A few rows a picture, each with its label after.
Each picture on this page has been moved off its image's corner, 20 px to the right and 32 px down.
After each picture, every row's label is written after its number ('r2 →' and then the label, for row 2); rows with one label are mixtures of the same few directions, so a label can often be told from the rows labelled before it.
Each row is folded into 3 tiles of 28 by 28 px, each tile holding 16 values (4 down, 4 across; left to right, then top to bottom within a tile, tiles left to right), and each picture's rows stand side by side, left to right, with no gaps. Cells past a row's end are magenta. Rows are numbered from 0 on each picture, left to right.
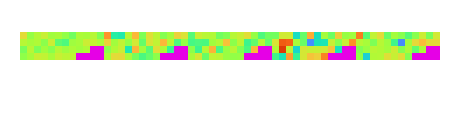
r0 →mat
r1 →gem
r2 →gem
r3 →gem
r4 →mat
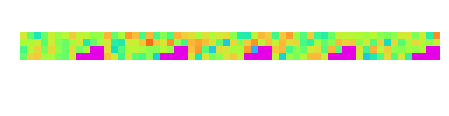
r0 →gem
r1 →gem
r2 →gem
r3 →gem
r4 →mat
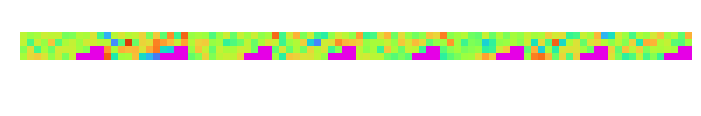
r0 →mat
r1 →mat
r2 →gem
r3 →mat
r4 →gem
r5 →mat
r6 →mat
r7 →mat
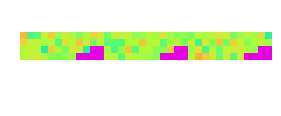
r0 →gem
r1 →gem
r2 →mat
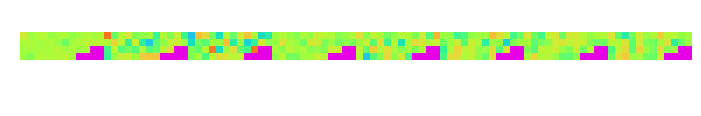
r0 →mat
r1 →mat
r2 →gem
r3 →mat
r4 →mat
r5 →gem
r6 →gem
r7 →gem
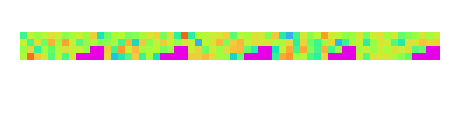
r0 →mat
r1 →mat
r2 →mat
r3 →gem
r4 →mat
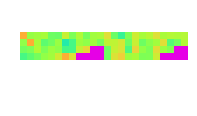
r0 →mat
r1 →gem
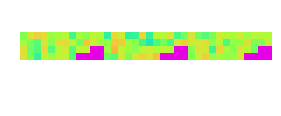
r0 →gem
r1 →gem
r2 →gem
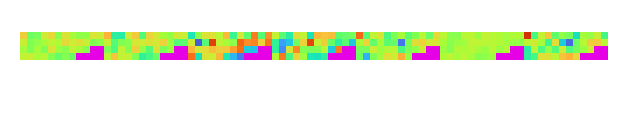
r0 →gem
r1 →gem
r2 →mat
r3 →gem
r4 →mat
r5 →gem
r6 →mat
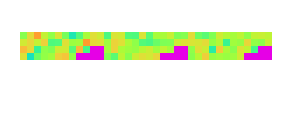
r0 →gem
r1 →gem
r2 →gem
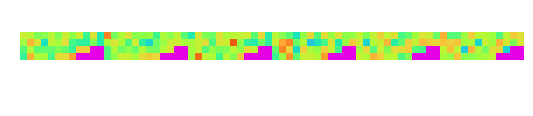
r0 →mat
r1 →mat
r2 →mat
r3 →gem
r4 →mat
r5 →gem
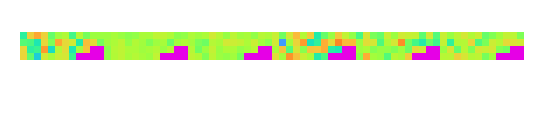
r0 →gem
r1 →gem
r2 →gem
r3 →mat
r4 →mat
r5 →mat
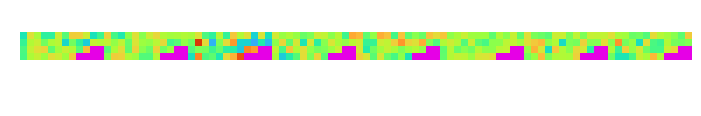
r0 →gem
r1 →gem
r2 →mat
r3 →mat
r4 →gem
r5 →mat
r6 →gem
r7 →mat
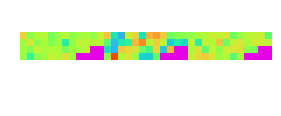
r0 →mat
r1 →gem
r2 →mat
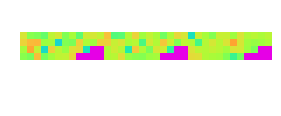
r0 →gem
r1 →gem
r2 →mat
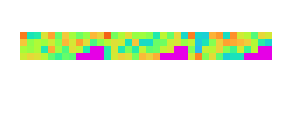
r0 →gem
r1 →mat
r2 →gem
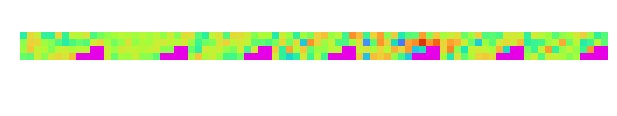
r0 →gem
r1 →mat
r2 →gem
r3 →mat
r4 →mat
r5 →gem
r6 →gem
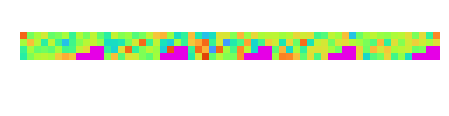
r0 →mat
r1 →gem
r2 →gem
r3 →mat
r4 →mat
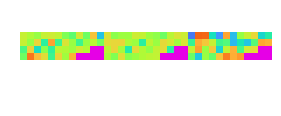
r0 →mat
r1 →gem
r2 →gem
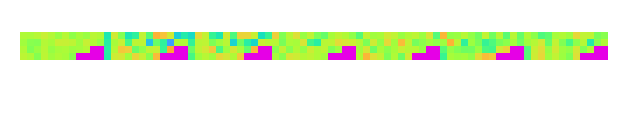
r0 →gem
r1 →gem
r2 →gem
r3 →mat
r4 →mat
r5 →mat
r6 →gem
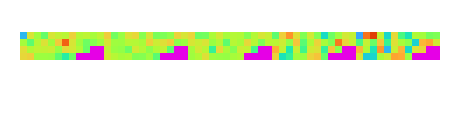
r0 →mat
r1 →gem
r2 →gem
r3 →gem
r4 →gem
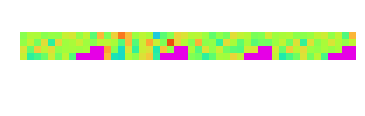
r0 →mat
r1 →gem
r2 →mat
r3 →mat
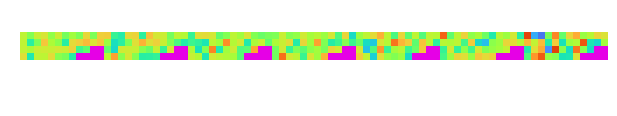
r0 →mat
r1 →gem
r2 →gem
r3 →mat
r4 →gem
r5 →mat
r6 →gem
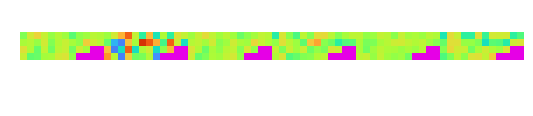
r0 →gem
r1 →gem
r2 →gem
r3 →mat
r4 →gem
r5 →gem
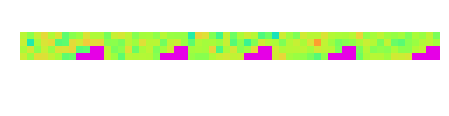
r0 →mat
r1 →gem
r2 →gem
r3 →mat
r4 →mat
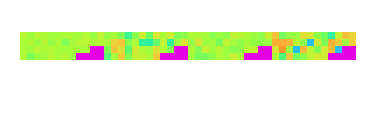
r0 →mat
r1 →gem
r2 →mat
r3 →gem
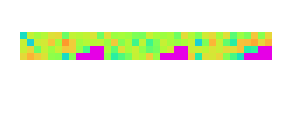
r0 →mat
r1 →mat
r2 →mat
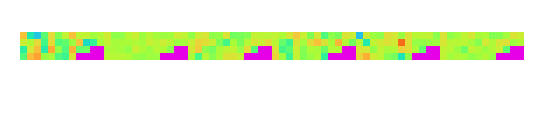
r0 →gem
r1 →gem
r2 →gem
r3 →gem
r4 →mat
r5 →gem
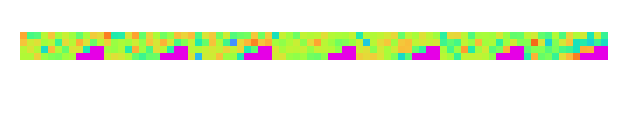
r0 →gem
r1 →gem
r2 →mat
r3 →mat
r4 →mat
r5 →gem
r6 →mat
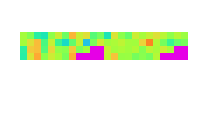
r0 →gem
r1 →mat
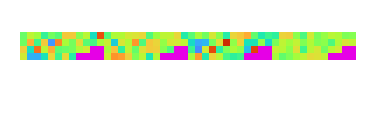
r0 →mat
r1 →mat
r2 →gem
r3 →gem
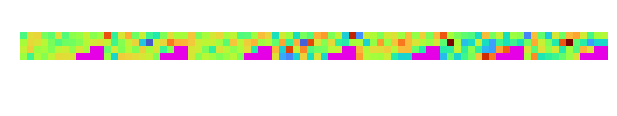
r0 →gem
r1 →mat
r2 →gem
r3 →mat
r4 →mat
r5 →mat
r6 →mat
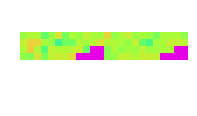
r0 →gem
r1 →mat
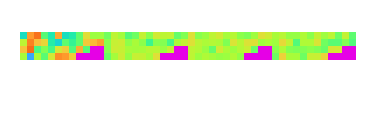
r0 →gem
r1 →gem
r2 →gem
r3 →mat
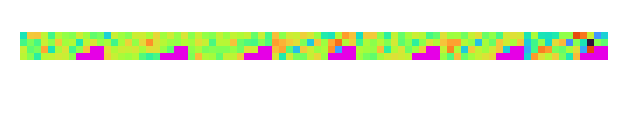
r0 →gem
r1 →mat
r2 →mat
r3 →gem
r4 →gem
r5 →gem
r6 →gem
